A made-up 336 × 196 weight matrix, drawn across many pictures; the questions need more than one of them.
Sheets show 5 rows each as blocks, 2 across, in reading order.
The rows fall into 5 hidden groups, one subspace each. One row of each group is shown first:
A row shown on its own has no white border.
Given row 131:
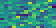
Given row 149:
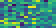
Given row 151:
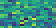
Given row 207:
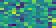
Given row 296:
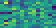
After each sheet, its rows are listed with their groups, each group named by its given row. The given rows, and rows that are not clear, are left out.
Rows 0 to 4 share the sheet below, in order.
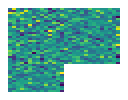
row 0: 131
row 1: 207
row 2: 149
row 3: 207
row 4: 207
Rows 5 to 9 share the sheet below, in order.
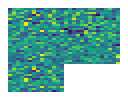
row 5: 296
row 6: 149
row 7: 151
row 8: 207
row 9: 296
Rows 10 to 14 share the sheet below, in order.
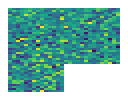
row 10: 151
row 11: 131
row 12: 149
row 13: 151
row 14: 149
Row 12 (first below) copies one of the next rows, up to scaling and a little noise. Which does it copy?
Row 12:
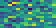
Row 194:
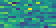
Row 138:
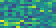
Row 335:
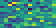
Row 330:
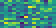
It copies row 335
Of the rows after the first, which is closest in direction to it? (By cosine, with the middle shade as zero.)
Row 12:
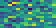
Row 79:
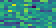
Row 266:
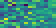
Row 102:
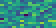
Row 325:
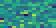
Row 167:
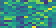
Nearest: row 266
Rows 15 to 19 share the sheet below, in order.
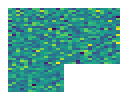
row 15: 207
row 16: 207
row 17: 151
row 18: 131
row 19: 131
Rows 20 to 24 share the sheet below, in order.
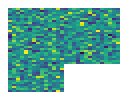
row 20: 207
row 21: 296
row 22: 296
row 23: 131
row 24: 151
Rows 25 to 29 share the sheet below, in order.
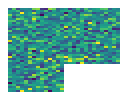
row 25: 149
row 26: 131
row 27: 131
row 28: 149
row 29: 131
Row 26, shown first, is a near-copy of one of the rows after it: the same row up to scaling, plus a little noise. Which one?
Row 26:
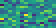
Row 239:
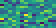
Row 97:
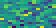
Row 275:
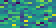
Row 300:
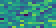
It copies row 239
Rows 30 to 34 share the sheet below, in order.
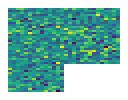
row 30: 151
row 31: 149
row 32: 151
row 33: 131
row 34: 151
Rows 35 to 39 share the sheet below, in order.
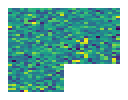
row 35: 131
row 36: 207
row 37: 149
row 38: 207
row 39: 149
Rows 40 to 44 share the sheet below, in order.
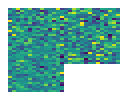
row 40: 207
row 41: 296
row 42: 207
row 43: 149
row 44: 207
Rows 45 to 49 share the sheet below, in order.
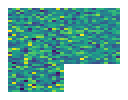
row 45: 207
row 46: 149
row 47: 296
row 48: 296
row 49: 131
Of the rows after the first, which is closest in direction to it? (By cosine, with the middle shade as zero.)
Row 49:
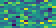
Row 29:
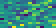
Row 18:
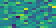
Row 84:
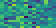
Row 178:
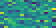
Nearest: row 18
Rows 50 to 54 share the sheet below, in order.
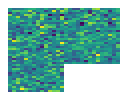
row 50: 151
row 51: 296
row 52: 296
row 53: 151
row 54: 151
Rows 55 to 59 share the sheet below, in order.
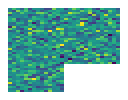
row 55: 131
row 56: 296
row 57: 207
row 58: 151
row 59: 131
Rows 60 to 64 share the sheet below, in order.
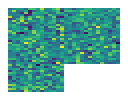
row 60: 207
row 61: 151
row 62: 151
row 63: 131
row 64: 149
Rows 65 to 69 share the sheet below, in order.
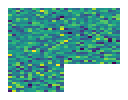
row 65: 207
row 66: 149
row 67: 131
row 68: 151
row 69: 207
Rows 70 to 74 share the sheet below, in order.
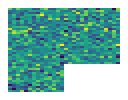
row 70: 149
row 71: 207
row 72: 207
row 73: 207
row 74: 149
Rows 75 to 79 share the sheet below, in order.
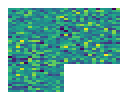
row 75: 207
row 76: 207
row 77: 149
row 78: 151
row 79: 149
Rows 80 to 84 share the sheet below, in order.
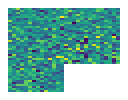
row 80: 207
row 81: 151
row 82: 131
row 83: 207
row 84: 149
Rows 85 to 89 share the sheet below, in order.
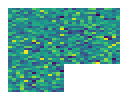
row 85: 207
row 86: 149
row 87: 296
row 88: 149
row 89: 131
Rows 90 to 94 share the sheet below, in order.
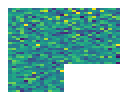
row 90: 131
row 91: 149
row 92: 149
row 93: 207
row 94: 131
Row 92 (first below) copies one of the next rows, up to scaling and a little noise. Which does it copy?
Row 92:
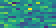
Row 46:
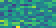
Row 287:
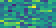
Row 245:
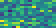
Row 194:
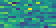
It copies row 194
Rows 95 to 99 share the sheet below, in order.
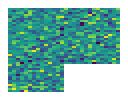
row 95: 207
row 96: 296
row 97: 131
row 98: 149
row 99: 149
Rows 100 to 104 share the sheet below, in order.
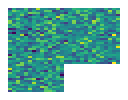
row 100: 149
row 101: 151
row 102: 131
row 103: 151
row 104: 151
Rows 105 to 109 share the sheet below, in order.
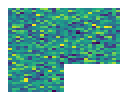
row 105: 149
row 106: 151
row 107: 207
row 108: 149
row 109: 296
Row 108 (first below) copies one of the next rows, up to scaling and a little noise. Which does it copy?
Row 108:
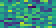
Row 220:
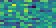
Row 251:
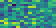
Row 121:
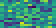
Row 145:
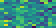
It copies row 121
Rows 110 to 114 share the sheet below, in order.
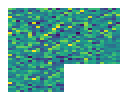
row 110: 151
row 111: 131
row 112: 131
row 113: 149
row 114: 131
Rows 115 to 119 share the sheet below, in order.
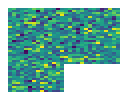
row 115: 131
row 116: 131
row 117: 296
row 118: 149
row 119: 149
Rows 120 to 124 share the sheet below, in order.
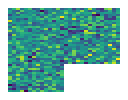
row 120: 207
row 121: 149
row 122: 131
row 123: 151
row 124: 149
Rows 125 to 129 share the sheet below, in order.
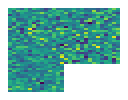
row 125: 131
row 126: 131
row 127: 207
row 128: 207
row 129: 151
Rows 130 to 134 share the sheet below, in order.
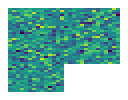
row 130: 151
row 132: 151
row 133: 296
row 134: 131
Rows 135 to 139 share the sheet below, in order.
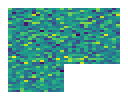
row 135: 296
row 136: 131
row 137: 149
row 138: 149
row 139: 131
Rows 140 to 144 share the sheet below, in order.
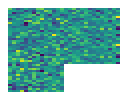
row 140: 296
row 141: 207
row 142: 151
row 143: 207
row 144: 149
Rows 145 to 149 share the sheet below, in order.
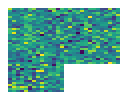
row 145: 149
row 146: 131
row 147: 151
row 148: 296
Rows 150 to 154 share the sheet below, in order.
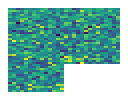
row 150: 151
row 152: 296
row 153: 149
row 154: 131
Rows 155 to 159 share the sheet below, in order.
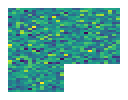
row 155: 151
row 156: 151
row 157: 151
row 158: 131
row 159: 151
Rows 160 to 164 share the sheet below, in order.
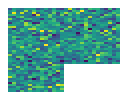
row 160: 296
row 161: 131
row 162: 131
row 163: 151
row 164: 131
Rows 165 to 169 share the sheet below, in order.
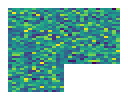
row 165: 296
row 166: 207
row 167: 149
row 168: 149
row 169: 296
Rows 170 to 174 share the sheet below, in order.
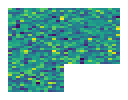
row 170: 151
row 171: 207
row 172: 296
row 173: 296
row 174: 151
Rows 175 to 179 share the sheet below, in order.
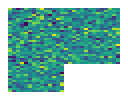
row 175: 296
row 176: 131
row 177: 149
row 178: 207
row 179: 207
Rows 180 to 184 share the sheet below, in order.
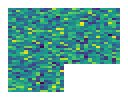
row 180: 131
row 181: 296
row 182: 296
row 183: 207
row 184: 151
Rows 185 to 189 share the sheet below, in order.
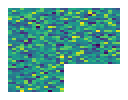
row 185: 151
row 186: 296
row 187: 207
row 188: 296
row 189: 131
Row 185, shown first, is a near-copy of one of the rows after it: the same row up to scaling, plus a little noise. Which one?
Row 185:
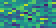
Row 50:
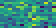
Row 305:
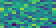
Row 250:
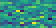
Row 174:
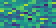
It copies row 174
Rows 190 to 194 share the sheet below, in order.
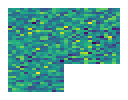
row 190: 131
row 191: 131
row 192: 131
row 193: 149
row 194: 149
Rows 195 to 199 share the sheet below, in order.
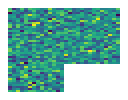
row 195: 131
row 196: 296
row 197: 149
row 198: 131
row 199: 151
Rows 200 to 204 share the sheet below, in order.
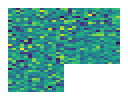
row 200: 207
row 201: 296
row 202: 207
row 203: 296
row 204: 131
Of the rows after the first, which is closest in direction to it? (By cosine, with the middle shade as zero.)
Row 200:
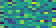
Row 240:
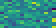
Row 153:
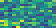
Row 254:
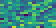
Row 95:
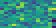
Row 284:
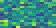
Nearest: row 240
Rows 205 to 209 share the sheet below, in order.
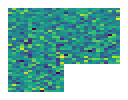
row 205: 131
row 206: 151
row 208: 131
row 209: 149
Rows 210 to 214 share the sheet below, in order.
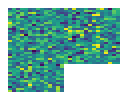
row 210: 149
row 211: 149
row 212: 131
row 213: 296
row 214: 207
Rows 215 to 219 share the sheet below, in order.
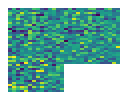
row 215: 149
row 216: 149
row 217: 149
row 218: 151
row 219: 149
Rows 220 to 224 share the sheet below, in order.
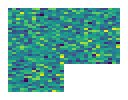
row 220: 149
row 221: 131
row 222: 207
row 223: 151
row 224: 296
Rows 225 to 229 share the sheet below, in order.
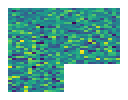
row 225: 151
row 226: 151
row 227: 149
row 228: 296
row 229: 296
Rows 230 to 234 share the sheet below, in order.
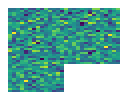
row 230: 151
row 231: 296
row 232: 296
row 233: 131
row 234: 131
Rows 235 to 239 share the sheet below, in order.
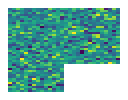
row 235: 151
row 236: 149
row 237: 151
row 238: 296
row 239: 131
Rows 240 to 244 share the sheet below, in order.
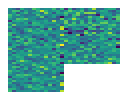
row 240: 207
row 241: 149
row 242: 207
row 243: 151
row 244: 207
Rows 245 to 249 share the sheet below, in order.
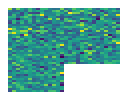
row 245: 149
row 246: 296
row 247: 207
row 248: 131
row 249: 207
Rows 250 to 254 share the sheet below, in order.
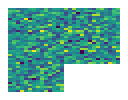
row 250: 151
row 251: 149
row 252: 131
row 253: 296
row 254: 131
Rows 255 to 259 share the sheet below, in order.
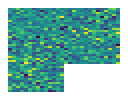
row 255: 207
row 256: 131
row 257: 149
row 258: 207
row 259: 151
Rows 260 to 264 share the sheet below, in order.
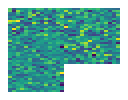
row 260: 296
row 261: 296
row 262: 151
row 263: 151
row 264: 207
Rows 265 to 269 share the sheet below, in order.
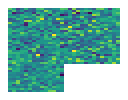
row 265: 296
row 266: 149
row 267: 151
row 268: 151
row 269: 151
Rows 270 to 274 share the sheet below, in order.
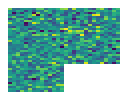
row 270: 296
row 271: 149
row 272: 151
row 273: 151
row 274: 131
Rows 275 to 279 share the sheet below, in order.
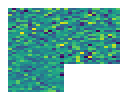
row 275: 131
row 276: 296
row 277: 207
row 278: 131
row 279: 151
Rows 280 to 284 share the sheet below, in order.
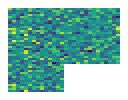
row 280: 149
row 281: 207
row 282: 296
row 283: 131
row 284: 149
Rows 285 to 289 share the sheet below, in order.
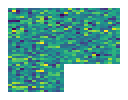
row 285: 296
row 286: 131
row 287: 149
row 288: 151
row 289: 149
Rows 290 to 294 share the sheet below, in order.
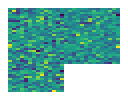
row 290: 296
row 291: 131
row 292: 151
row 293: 151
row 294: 296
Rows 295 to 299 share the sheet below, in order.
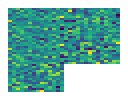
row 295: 207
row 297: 207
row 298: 131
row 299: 149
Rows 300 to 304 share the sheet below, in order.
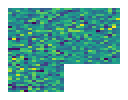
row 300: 131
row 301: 151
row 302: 296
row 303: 131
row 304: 149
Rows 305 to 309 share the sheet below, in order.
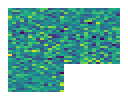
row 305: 151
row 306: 131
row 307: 131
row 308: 149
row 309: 207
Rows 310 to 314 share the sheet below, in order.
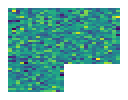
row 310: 296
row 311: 207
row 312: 149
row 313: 151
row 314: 151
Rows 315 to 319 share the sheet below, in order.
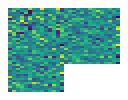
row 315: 207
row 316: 207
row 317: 207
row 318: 207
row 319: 207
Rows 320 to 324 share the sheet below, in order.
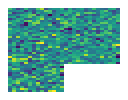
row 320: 296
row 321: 149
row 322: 149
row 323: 207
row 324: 151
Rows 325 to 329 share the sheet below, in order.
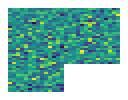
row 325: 131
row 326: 131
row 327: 151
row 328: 296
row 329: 131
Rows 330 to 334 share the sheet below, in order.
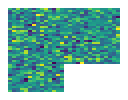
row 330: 149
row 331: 207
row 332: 296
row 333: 149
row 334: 296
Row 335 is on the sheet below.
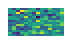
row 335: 149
